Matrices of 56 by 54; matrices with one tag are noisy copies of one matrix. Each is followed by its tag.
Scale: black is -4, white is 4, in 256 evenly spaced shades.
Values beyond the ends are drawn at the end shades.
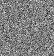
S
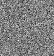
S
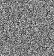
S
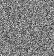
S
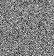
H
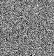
H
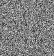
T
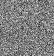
H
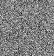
H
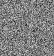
T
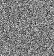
S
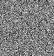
H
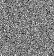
S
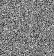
T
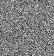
H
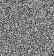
S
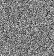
S
